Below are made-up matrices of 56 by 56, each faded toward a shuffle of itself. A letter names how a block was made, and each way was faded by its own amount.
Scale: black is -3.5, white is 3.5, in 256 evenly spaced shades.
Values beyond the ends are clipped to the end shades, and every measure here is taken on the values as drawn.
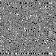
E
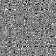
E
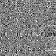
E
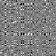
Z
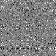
E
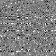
E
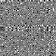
E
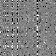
Z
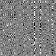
Z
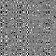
Z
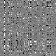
Z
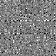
E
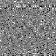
E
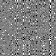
Z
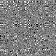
E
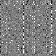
Z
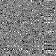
E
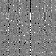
Z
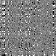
Z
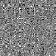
E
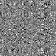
E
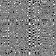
Z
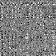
E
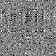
E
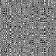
Z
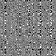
Z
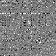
E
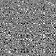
E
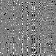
Z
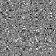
E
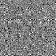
E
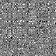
E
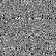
E
